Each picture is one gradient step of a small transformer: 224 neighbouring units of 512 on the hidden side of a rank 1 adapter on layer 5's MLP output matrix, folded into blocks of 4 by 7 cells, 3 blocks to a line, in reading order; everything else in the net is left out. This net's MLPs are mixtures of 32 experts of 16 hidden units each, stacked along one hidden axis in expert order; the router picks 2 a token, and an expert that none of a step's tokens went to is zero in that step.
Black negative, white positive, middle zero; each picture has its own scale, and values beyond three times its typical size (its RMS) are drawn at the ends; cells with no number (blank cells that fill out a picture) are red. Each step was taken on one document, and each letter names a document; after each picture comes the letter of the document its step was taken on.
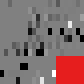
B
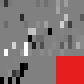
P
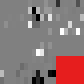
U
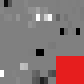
U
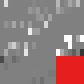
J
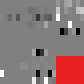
U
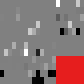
U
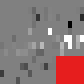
B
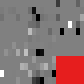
U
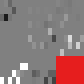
P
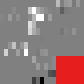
J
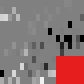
B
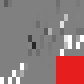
P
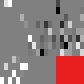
P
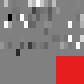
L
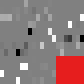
B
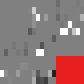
U
